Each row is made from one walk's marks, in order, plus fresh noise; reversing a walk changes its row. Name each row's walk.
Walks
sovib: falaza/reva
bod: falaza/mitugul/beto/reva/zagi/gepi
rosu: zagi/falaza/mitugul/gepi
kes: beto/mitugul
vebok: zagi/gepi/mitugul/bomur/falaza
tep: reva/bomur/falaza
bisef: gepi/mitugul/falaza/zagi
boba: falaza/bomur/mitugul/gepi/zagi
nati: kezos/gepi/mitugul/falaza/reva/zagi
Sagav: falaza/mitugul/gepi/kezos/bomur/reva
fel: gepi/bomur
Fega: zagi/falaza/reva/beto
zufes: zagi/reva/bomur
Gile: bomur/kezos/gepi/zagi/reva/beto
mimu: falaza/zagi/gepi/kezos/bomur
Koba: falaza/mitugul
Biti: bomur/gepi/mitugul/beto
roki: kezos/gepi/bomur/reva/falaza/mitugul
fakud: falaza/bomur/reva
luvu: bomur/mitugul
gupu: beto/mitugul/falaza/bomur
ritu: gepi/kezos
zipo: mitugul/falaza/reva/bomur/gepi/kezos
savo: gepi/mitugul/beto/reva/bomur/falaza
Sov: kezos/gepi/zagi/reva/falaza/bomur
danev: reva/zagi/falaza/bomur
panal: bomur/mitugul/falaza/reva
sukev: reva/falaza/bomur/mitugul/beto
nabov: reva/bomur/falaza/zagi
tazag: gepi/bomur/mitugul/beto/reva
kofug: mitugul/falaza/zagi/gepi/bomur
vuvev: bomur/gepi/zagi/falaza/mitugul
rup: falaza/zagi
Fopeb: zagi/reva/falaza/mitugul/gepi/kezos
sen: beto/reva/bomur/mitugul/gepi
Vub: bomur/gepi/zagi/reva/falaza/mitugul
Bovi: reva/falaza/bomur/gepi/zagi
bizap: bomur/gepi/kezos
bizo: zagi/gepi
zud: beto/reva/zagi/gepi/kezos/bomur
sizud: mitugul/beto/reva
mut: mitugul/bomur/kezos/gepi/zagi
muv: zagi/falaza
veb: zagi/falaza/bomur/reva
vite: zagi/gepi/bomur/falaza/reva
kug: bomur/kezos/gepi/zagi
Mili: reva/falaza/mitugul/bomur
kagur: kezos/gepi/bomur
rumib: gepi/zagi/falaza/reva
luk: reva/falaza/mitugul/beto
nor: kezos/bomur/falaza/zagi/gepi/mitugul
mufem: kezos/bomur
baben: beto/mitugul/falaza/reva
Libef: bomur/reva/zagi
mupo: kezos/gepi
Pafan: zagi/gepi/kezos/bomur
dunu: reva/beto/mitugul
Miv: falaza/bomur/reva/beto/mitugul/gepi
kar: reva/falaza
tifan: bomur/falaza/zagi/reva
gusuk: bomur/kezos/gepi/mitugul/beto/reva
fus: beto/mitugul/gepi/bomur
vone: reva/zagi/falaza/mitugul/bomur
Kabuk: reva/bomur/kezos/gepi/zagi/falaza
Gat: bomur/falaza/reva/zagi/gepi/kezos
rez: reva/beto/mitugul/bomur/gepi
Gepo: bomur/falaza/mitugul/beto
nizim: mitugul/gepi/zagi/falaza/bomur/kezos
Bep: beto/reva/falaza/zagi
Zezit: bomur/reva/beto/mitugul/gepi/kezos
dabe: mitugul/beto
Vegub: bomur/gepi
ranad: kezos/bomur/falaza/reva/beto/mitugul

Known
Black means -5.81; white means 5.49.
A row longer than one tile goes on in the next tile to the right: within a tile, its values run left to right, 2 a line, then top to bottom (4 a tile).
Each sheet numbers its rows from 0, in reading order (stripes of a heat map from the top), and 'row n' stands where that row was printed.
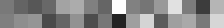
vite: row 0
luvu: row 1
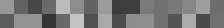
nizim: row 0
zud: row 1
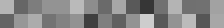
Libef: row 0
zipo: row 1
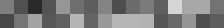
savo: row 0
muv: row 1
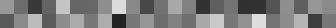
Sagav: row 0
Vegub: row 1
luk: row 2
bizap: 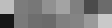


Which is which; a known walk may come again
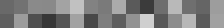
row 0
Pafan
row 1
zipo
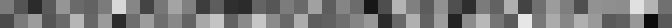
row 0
savo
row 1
Vegub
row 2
Bep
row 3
bisef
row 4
kes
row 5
zufes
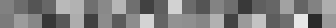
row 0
vebok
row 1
boba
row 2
sizud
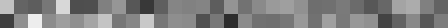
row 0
Gepo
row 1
Bovi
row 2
Gile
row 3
vite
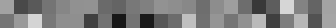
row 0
nabov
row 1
mupo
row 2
kofug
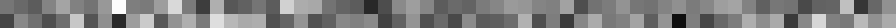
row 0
nati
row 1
luvu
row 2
muv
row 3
rumib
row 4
Sov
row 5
Zezit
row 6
kagur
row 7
gupu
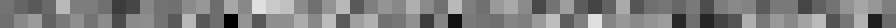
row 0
mimu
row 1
zud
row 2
mufem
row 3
Libef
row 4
bizap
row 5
Miv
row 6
ritu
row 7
vone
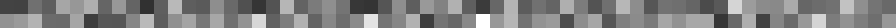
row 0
Fega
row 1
Sagav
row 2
bod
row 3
luk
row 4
fakud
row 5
vuvev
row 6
rosu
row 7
tifan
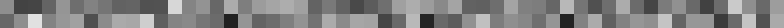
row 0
sukev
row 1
rup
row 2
kug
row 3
Fopeb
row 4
Gat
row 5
Biti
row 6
nizim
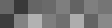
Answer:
sen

